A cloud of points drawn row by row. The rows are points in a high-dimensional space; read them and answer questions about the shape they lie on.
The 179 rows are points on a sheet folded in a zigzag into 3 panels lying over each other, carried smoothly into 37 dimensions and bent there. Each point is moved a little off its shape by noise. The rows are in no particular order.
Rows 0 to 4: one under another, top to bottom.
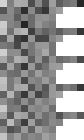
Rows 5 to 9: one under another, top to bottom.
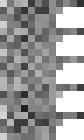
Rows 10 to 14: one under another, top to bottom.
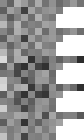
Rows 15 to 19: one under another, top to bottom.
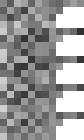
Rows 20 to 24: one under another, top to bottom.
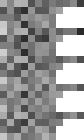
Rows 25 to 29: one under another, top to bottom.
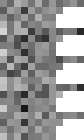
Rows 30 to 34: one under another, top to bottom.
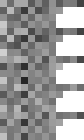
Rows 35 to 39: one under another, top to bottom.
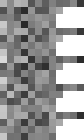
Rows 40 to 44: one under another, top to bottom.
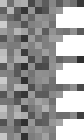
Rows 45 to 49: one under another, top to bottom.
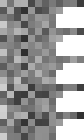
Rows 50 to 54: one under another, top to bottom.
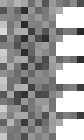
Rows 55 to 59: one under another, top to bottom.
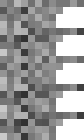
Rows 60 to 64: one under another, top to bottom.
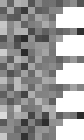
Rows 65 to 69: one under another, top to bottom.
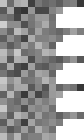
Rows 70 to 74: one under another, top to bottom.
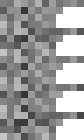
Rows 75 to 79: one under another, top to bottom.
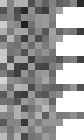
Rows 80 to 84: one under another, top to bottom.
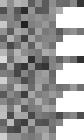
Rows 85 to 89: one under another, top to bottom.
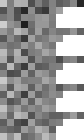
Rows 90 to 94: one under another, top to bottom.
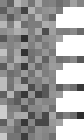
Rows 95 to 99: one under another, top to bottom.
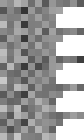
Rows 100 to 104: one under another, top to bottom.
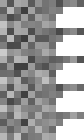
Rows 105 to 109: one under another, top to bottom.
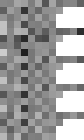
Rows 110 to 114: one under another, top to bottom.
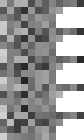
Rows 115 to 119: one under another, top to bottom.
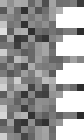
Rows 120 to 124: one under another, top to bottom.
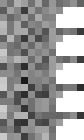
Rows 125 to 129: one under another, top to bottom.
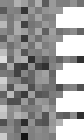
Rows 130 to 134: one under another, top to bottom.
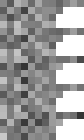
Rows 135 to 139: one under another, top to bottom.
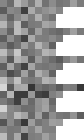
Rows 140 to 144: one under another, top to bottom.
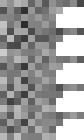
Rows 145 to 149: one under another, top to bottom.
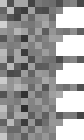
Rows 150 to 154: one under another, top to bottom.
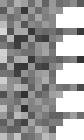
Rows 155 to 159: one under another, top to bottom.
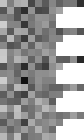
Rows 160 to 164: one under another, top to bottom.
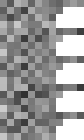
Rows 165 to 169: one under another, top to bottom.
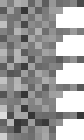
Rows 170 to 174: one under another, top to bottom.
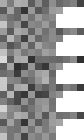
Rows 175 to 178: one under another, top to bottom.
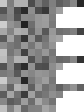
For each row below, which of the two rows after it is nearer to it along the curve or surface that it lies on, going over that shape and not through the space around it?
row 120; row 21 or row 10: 10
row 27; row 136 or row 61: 136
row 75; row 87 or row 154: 154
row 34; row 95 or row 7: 7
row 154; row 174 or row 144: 144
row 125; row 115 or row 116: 115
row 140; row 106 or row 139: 139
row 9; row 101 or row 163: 101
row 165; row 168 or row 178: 178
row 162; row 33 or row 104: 104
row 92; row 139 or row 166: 166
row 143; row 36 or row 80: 36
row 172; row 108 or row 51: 51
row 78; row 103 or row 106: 106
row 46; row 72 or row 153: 153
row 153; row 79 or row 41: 41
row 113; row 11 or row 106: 106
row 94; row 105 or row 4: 4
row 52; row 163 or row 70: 163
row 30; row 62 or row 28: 62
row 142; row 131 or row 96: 131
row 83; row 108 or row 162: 108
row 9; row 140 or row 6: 6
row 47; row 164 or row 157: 164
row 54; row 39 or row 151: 39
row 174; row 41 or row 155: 155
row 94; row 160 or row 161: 161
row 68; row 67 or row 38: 38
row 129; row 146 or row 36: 146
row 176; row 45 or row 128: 45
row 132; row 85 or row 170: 85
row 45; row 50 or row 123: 123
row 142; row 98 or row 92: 98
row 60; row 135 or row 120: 120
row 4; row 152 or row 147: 147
